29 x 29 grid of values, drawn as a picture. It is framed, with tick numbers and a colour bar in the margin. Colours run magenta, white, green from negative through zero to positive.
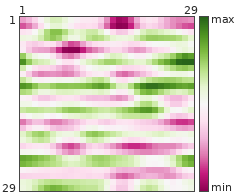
Histogram: bell-shaped. Slope: none. Stripes: horizontal, repeating 7 times.
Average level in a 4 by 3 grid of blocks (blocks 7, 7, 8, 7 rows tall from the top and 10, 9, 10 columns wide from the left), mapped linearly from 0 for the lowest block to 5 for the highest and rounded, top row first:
1 0 2
2 2 5
2 2 1
3 2 1
